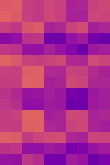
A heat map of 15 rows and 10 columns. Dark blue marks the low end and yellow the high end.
Stripes: horizontal, repeating 3 times. Average level on the scale: 40%. Seam: vertical, 40% of the way across, the left part higher.
